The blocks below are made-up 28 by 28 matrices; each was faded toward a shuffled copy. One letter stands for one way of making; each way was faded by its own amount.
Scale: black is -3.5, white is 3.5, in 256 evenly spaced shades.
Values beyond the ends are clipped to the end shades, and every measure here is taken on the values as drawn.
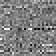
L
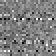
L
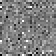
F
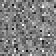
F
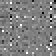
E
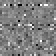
L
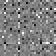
E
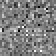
F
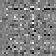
E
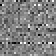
L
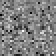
F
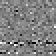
L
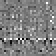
L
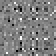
E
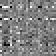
L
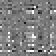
E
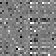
E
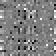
E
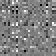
E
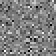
F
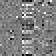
E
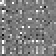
E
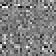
L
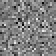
F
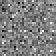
F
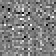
F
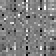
E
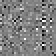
E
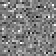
F
